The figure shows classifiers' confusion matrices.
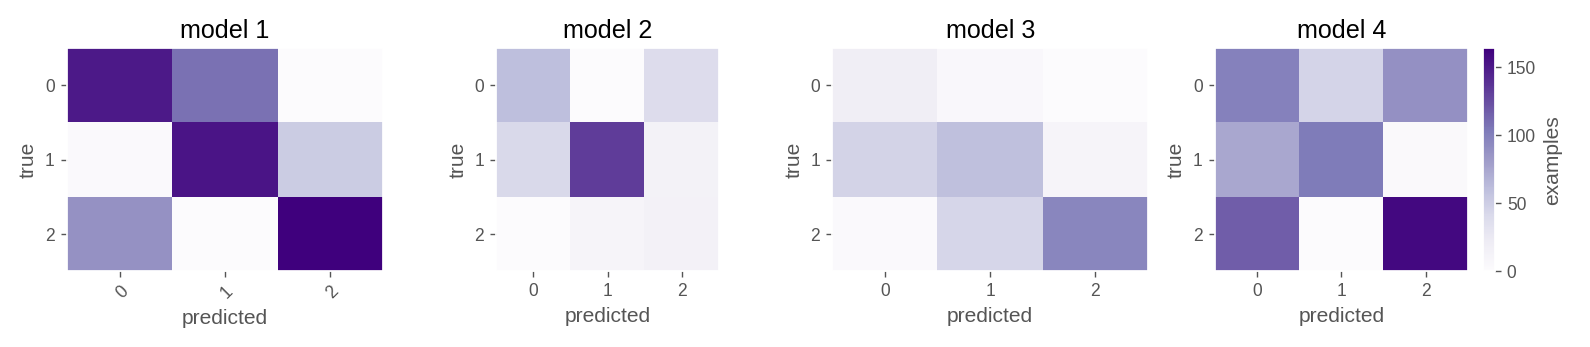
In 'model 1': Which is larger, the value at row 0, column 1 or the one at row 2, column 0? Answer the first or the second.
the first
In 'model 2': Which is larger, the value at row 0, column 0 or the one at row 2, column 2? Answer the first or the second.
the first
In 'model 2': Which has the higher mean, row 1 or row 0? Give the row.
1
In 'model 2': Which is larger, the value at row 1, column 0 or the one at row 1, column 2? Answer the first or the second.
the first
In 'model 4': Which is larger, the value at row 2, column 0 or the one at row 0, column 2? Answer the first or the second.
the first
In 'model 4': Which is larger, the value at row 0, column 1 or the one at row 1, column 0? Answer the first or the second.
the second
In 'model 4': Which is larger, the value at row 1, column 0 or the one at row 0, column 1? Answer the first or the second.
the first
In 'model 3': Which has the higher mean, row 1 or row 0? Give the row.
1
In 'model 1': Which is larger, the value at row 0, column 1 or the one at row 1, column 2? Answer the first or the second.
the first
